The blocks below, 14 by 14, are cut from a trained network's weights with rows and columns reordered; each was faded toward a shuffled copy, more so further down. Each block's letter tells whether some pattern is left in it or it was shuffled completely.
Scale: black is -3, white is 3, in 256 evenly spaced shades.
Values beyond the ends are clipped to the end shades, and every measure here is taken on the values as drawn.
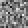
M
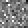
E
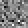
M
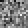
E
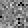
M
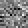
M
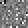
E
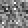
E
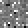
E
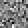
E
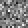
E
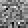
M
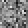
M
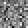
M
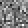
E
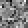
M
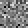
M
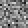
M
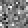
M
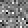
M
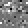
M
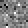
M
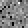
E
